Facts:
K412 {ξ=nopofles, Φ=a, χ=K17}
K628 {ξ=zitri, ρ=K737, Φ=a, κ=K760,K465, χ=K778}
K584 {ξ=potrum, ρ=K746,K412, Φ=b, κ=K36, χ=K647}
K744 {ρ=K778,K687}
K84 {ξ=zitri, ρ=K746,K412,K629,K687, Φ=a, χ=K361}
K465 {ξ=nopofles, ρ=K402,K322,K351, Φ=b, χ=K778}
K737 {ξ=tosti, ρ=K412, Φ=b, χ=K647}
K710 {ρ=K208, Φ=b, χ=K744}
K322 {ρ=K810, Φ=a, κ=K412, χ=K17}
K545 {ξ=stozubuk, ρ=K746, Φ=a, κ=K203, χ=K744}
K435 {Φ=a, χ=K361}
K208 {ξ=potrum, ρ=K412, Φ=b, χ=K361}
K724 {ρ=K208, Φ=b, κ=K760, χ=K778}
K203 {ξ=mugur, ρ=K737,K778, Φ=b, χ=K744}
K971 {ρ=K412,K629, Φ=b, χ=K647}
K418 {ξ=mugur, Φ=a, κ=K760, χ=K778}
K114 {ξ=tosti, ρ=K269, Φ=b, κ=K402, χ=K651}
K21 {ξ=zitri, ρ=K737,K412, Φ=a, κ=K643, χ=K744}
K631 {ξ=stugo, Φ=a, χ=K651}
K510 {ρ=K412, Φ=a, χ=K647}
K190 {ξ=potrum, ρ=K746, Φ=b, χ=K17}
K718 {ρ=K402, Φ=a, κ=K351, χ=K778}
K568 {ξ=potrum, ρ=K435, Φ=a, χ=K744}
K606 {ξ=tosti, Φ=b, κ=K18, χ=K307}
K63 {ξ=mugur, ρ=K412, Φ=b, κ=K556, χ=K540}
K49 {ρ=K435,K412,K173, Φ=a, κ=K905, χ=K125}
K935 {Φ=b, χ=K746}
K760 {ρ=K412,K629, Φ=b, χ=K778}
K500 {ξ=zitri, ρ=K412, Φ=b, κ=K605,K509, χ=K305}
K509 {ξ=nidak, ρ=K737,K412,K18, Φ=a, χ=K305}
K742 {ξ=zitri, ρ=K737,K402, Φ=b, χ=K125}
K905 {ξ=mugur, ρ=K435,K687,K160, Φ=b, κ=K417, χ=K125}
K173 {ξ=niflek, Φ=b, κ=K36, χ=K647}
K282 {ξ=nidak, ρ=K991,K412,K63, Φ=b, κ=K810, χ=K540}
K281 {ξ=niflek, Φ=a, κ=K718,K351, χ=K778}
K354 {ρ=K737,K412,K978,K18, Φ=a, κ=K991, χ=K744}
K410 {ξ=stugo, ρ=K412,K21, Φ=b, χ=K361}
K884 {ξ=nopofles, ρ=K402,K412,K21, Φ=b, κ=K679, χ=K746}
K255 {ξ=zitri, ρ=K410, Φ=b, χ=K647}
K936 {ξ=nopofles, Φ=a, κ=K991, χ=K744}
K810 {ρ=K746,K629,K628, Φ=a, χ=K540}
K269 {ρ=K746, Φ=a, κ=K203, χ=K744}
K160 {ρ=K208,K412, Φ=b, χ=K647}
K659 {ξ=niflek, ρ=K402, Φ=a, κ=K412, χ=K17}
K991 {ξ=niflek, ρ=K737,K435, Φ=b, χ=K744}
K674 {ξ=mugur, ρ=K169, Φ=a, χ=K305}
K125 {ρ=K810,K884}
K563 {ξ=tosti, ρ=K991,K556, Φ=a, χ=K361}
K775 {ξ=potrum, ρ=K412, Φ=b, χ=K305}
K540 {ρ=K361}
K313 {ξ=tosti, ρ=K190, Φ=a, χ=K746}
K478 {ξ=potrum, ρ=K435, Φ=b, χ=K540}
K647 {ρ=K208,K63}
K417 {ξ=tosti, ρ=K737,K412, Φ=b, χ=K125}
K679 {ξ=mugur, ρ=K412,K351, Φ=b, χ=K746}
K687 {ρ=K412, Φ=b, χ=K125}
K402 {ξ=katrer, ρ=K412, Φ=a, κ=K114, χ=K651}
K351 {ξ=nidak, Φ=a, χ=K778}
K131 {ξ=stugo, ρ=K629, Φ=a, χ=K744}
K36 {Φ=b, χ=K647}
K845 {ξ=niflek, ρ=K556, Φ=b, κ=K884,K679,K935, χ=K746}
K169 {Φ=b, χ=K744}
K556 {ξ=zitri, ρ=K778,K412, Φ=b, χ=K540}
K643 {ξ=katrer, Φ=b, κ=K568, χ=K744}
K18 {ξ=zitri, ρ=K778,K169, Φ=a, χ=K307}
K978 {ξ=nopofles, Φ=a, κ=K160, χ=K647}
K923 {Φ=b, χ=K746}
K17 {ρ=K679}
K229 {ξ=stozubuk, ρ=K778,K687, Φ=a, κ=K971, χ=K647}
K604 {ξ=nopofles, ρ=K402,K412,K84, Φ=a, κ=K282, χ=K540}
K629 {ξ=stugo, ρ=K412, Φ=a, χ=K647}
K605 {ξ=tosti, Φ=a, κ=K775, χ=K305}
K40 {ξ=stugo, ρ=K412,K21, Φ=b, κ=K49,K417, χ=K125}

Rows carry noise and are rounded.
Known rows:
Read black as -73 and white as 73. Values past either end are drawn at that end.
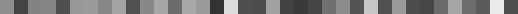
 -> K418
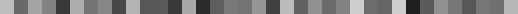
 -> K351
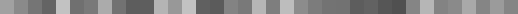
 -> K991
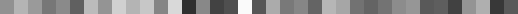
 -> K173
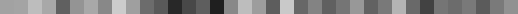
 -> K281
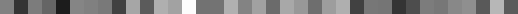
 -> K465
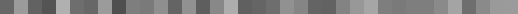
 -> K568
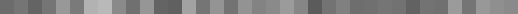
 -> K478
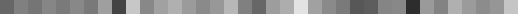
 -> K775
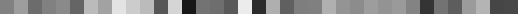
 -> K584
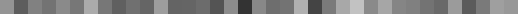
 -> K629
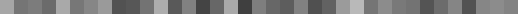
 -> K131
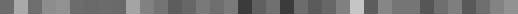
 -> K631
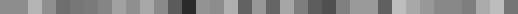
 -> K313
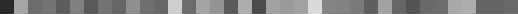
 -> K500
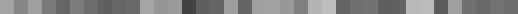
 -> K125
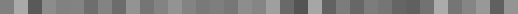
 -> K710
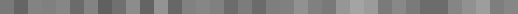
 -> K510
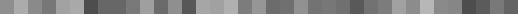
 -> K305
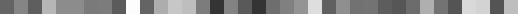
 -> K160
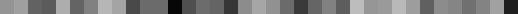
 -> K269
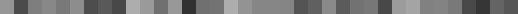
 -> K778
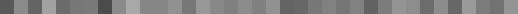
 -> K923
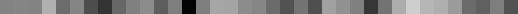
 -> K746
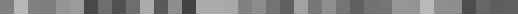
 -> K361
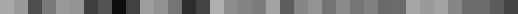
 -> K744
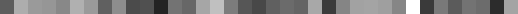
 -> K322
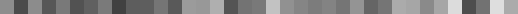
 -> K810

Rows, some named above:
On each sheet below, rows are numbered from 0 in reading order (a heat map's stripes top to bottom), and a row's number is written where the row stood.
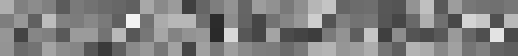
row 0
K125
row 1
K160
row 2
K418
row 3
K647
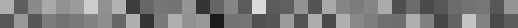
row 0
K40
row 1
K978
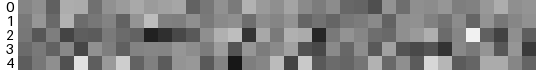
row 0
K643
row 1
K923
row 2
K604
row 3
K724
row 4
K229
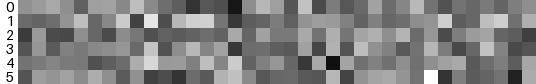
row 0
K281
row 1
K971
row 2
K21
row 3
K978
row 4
K935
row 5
K322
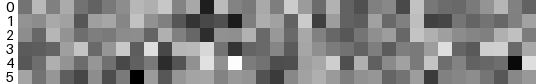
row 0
K606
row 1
K281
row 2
K313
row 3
K971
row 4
K412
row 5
K509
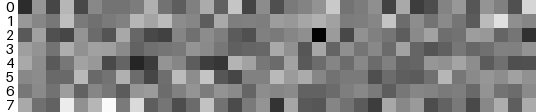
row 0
K556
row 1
K737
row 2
K936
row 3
K410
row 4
K744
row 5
K991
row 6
K923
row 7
K63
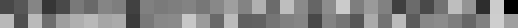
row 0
K628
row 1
K674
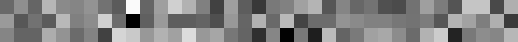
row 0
K160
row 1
K354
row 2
K679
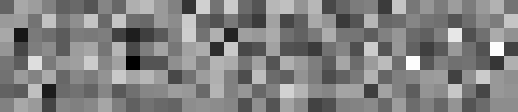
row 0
K605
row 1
K905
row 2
K282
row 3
K418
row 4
K659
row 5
K114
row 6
K18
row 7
K435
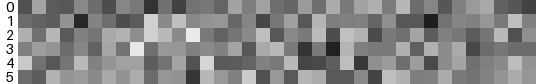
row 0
K21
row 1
K760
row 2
K36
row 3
K845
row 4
K203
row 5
K402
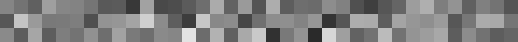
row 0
K540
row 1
K563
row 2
K884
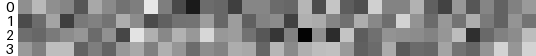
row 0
K718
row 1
K84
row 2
K679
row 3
K417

